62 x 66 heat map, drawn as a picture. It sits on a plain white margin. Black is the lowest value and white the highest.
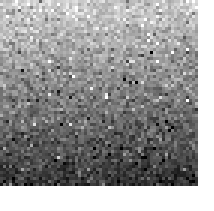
Slope: up to the top. Average level on the scale: 50%. Grain: fine. Odd rows or columns: none. Stripes: none.
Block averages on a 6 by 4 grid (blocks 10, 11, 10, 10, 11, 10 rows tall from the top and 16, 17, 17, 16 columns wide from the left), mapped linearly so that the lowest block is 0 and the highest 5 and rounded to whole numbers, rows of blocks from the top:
5555 / 4444 / 3333 / 2222 / 1111 / 0000
